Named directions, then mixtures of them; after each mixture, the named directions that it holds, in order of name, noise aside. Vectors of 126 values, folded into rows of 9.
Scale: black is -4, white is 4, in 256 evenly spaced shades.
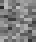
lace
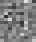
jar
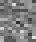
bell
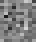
jar, lace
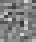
jar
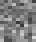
bell, jar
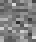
bell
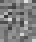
jar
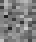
jar, lace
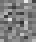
jar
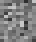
jar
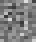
jar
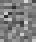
jar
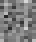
jar, lace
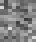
bell, lace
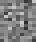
jar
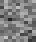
jar, lace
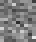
bell
